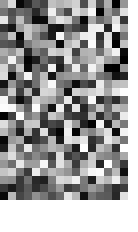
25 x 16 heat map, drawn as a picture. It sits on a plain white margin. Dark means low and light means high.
Neither half mirrors the other. The values spread evenly over their range. No overall slope runs across the table. Overall the values sit about 50% of the way up the scale.
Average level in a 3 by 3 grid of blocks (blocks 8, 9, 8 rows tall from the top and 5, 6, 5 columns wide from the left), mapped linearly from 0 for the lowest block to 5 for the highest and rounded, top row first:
0 3 5 / 3 2 4 / 1 4 4
